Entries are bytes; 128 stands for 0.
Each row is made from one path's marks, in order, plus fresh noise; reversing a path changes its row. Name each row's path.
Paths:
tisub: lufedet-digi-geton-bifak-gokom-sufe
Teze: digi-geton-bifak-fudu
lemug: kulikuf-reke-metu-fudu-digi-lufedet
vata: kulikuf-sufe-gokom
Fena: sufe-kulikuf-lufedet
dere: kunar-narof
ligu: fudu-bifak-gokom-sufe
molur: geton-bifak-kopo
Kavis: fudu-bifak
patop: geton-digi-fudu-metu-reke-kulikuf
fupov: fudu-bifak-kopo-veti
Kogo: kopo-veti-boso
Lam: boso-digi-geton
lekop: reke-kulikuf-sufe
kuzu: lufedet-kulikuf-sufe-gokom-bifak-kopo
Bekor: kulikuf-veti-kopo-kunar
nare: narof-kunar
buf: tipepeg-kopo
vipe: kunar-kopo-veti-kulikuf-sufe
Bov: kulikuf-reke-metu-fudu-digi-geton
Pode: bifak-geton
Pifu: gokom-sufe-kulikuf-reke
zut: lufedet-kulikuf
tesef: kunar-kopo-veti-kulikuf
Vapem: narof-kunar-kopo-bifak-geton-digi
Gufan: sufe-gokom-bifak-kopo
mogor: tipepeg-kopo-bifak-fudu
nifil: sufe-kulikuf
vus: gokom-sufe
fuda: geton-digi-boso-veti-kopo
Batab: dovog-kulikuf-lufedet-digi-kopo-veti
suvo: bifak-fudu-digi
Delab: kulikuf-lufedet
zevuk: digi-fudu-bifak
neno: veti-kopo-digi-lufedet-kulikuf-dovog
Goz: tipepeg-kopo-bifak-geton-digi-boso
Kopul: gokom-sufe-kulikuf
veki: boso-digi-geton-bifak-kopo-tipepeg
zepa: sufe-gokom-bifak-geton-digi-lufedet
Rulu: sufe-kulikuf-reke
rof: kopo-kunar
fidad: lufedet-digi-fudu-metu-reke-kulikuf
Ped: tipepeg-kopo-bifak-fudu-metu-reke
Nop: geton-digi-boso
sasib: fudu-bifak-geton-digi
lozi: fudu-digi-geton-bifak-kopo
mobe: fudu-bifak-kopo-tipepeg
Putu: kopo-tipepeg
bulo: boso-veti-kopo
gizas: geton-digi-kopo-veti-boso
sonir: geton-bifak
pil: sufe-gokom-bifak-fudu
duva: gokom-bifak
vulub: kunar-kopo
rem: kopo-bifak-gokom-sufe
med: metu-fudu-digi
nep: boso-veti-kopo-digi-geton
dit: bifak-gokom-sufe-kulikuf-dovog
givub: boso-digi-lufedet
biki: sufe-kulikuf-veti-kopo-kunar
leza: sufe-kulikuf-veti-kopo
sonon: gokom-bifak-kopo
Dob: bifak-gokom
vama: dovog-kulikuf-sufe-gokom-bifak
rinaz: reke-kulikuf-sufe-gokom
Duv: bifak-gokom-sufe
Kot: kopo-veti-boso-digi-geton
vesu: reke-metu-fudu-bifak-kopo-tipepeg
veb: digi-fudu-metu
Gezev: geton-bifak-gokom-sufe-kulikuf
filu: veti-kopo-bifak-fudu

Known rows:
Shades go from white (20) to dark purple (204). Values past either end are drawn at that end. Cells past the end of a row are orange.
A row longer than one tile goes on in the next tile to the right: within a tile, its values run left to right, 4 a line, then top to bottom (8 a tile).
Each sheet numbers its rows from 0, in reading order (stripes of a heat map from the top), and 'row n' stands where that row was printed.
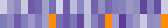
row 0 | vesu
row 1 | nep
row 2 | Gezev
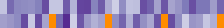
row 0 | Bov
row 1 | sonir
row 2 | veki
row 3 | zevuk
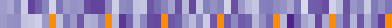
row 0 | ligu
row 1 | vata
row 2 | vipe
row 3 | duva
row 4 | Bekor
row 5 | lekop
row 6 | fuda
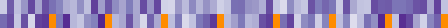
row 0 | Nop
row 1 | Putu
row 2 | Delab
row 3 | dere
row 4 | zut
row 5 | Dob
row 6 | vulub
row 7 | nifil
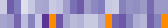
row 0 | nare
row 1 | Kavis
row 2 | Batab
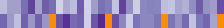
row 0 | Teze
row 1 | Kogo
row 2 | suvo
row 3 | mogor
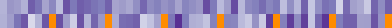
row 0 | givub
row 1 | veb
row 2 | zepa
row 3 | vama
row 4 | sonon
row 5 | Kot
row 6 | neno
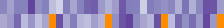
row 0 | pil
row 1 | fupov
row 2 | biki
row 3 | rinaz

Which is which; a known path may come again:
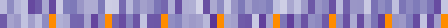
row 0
mobe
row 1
fidad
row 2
gizas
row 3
bulo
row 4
lemug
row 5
Goz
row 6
fuda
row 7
Bov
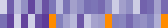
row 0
Nop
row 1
lozi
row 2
vesu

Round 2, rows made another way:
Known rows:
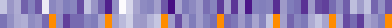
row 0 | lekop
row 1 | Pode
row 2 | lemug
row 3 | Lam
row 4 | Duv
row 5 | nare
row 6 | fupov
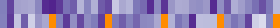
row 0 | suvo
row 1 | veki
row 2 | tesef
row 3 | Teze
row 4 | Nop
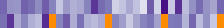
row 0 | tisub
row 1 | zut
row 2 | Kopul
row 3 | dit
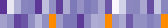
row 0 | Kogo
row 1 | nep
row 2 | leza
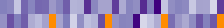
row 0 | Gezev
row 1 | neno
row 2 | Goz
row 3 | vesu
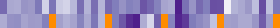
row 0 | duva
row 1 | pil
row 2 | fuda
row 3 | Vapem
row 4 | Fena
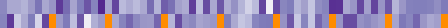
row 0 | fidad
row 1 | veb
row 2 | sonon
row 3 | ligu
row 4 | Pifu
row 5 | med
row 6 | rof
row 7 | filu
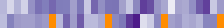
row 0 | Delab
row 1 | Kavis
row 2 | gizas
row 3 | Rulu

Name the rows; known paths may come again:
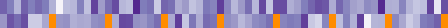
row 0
sonir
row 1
nifil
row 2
rem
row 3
givub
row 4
vus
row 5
Nop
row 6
zevuk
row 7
Pifu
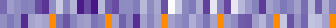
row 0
buf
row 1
vipe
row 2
mobe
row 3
biki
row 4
Kogo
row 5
Kavis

